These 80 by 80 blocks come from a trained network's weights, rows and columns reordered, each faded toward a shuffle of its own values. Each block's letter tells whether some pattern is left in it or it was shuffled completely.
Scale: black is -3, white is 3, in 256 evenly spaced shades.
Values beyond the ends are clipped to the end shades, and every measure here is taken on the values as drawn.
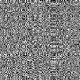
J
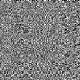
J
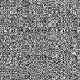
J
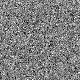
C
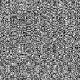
J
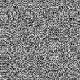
J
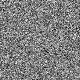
C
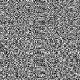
J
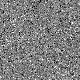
C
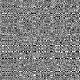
J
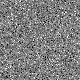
C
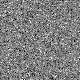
C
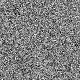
C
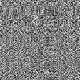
J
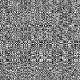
J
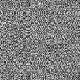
J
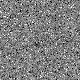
C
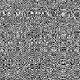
J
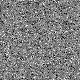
C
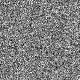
C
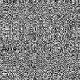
J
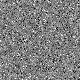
C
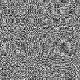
J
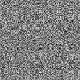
J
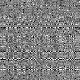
J
